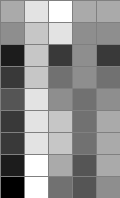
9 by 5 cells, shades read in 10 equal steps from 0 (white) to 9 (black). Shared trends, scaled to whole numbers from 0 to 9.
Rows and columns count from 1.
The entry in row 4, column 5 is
5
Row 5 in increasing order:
1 4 4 5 6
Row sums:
10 15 28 23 20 18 18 20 24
